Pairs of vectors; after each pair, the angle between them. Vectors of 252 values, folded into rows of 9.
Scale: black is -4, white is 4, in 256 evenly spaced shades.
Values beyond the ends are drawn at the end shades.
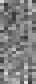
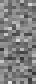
orthogonal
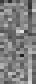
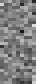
partly opposed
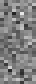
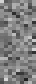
partly aligned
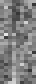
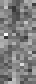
nearly parallel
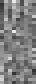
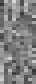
nearly parallel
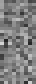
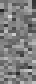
orthogonal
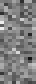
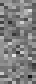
partly opposed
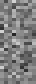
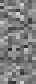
orthogonal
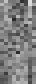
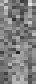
nearly parallel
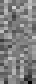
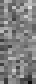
nearly parallel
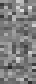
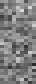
nearly parallel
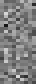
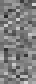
nearly opposite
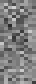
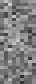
partly opposed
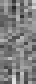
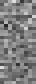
orthogonal
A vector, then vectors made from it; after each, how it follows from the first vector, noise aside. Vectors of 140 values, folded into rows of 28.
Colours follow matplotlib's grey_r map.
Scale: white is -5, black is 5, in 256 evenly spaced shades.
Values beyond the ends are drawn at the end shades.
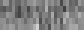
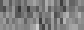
copied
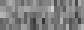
wrapped around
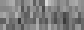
reversed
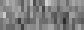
reversed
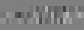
partly zeroed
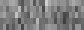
reversed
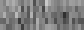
reversed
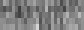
copied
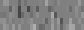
partly zeroed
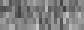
copied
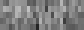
negated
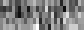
scaled up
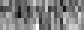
scaled up
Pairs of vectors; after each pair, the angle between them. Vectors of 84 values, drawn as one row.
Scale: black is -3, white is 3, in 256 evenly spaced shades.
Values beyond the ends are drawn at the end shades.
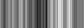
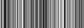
partly aligned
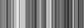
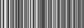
orthogonal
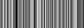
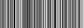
orthogonal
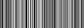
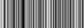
partly opposed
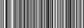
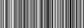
nearly parallel
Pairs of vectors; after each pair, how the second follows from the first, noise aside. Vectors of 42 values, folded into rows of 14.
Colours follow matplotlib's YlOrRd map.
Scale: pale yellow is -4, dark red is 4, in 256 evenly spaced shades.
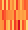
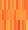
shrunk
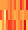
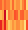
negated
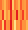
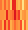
shuffled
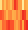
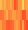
shrunk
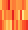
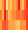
shuffled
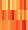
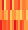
shuffled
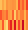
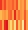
negated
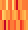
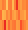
shrunk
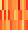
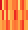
negated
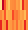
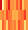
negated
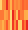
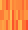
shrunk
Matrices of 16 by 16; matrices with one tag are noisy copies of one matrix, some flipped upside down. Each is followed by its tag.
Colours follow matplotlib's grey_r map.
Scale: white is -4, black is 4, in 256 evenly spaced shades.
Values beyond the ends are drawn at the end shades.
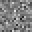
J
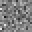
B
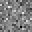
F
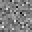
J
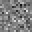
F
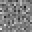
B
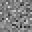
F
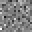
B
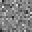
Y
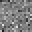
Y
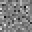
B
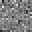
Y
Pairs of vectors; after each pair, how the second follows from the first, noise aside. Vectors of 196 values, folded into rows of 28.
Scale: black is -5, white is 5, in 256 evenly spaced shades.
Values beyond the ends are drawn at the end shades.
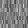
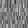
copied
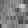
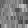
copied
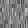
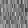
sign-scrambled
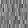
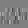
partly zeroed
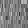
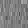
shrunk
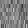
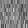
copied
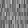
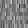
copied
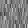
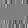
partly zeroed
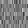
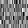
scaled up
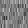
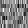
scaled up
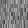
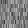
copied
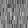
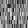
scaled up
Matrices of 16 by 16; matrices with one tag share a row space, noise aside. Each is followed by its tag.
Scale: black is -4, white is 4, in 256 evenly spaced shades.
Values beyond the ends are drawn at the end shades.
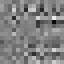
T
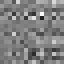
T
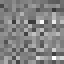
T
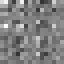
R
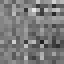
T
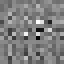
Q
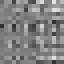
T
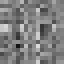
R
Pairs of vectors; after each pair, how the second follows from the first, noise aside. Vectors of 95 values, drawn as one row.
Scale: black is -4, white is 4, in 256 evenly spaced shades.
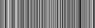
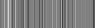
partly zeroed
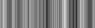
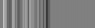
partly zeroed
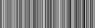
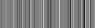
partly zeroed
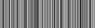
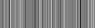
partly zeroed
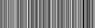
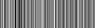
wrapped around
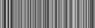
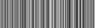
wrapped around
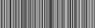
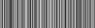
wrapped around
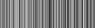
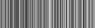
negated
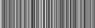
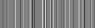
partly zeroed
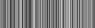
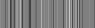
partly zeroed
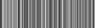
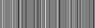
partly zeroed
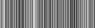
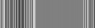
partly zeroed
